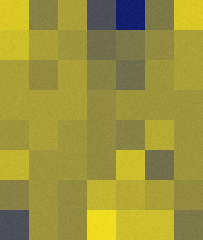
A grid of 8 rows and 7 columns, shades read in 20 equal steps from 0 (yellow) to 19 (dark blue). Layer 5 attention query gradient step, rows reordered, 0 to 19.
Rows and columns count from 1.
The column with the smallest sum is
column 1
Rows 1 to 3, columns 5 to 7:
19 10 2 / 10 8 6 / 11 7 6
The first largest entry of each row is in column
5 4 5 4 5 6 1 1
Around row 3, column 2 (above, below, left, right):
6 6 6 6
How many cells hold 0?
1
